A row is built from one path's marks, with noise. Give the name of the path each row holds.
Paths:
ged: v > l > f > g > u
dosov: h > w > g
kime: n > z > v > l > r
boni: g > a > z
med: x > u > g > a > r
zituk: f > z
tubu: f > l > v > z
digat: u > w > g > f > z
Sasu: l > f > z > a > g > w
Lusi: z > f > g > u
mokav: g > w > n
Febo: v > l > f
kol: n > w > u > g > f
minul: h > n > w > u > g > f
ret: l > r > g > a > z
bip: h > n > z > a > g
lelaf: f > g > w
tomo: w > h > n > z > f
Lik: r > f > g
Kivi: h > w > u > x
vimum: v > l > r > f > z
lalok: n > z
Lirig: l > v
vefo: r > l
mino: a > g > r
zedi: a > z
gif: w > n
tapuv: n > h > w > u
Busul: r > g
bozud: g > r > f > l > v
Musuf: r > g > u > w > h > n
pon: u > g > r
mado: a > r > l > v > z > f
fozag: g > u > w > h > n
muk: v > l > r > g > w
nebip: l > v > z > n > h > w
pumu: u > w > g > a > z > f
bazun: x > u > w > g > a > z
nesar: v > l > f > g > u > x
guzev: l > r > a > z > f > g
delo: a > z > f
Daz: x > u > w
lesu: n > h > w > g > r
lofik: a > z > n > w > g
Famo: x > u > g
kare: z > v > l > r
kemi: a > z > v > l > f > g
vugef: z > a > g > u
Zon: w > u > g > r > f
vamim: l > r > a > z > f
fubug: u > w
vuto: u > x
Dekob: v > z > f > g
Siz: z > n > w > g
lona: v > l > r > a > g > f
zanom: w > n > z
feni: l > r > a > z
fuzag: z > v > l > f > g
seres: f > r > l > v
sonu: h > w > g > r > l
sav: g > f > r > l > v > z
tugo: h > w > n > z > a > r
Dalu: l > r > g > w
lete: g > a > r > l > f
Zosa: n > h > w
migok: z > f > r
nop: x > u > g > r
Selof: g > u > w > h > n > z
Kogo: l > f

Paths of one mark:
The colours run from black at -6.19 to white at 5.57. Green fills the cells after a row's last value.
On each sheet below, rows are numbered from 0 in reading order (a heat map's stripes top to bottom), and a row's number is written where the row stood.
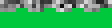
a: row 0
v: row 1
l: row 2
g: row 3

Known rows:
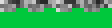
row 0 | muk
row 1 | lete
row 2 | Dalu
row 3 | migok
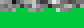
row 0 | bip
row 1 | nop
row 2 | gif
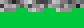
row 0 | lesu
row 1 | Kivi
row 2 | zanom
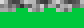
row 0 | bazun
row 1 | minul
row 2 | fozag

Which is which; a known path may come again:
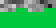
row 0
tapuv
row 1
Siz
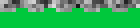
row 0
kemi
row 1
ged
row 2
zanom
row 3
pumu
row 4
zituk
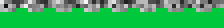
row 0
Lirig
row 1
muk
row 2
bazun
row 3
fubug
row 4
dosov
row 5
kol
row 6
kime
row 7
nebip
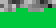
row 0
minul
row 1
boni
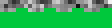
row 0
mado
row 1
fozag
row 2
lofik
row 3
nop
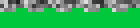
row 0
Zon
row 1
vamim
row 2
Kivi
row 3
Dalu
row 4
gif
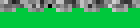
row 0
guzev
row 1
lalok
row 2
digat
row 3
vimum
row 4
Sasu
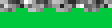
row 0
pon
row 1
Daz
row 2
Febo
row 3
migok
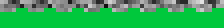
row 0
ret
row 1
feni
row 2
bip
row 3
Busul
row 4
Zosa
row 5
lesu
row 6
lete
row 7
nesar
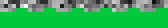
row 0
Kogo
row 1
lona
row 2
tubu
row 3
tugo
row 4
lelaf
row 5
Dekob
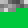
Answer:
vuto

